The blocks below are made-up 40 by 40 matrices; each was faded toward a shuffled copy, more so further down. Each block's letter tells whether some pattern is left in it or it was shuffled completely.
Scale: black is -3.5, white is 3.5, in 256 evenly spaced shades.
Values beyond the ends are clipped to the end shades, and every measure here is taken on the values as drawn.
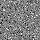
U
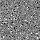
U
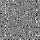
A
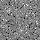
U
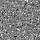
U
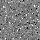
U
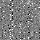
A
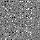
A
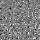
A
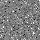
U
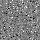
U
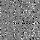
A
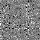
A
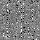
A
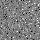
U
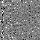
A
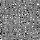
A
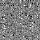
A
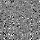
A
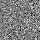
U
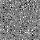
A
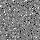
U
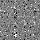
A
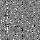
A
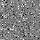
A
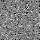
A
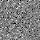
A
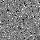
U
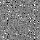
A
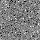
U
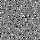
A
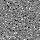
U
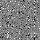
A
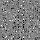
A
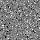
U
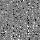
A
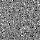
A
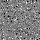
U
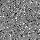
U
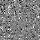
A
